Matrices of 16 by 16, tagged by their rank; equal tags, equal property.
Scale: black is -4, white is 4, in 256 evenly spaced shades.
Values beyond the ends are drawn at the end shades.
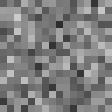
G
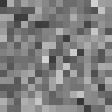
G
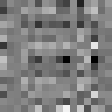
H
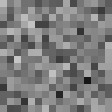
G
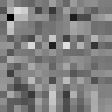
H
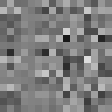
H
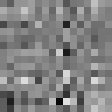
H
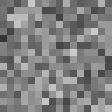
G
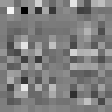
H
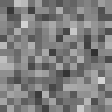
G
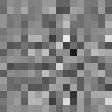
H
